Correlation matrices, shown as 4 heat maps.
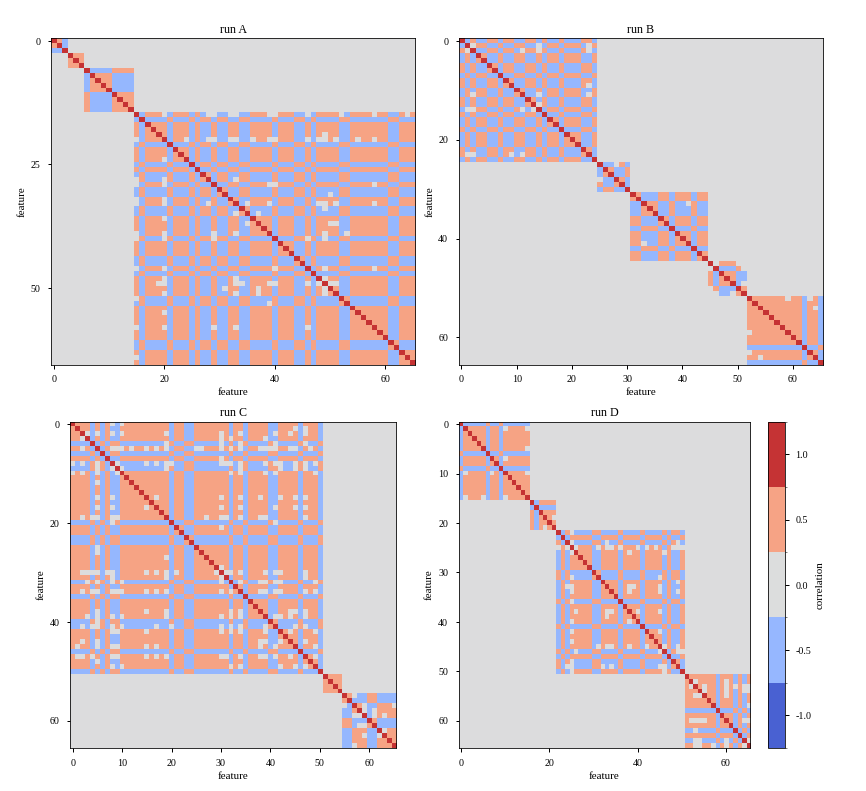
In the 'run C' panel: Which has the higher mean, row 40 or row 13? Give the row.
13
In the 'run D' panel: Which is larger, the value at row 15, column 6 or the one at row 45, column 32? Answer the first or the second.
the second
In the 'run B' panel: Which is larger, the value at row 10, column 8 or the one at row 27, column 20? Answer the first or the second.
the second
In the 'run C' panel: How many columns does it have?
66
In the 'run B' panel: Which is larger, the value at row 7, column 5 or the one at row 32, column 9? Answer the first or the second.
the second
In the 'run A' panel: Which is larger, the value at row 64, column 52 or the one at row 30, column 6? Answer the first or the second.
the second
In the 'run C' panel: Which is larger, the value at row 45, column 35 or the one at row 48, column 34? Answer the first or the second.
the second
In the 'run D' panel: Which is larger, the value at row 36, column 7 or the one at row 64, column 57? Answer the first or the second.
the first
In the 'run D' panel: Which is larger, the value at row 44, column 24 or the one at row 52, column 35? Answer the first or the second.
the second
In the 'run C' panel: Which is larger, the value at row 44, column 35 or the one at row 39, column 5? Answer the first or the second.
the second
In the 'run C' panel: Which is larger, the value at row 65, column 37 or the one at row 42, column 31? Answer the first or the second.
the second
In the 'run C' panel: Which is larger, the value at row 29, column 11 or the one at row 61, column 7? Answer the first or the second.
the first
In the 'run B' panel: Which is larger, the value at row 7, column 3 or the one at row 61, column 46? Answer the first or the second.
the first
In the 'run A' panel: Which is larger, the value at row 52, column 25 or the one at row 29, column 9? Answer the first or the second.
the first
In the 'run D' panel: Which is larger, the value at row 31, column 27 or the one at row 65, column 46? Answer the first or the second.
the second
